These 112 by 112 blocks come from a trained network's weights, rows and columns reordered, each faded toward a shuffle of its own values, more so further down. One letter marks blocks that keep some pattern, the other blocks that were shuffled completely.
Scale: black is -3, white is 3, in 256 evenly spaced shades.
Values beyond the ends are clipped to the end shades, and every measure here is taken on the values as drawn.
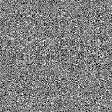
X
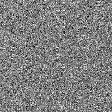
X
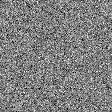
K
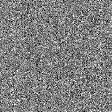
X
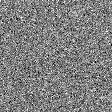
K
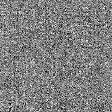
X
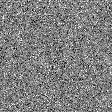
K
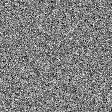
K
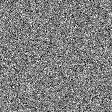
K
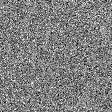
K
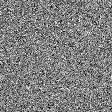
K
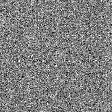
X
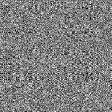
X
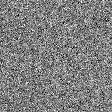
K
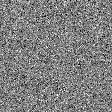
K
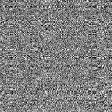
X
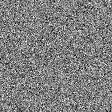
K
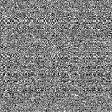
X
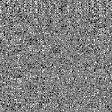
X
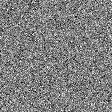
K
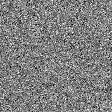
K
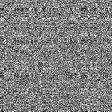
X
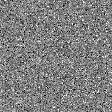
X
